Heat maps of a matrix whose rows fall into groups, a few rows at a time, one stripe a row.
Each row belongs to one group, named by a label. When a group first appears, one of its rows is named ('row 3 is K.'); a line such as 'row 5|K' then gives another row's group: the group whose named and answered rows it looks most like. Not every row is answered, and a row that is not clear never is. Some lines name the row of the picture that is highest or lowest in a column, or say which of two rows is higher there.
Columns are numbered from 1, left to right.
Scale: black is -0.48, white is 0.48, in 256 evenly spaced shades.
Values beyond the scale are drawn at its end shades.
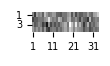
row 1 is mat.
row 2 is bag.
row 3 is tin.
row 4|tin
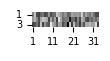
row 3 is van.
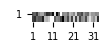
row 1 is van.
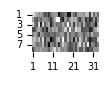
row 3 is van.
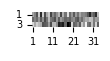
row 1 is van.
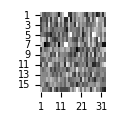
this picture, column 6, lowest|5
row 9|bag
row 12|tin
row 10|bag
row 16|tin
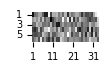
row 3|mat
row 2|van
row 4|bag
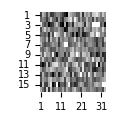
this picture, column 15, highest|15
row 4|mat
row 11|bag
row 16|van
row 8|tin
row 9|tin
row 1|mat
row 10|mat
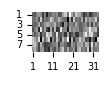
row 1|tin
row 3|bag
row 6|van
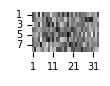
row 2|tin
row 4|mat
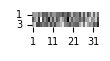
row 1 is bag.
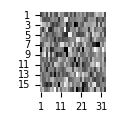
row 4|tin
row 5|mat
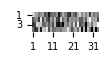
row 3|mat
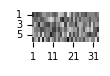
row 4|tin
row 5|van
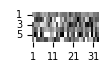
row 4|bag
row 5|bag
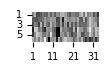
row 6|tin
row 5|mat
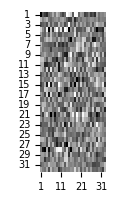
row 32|van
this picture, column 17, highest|21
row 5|van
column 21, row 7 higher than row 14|Yes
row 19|van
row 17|van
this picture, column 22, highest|21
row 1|bag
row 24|tin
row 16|mat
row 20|mat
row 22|tin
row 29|van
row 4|van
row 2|bag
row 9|mat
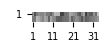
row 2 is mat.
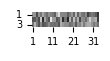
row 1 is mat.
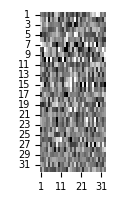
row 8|mat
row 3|bag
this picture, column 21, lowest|15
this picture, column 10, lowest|10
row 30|bag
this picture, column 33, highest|9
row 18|van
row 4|tin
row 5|bag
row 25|tin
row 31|van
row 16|mat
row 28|tin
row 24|bag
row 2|van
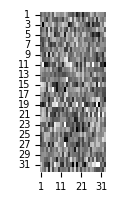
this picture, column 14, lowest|26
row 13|tin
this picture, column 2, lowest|3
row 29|van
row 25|mat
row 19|bag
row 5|tin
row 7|tin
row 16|tin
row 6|bag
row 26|mat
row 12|van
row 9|van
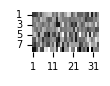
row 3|mat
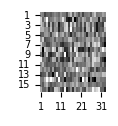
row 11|mat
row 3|van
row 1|mat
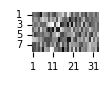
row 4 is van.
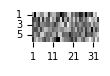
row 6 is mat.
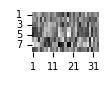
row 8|bag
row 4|bag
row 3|bag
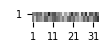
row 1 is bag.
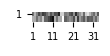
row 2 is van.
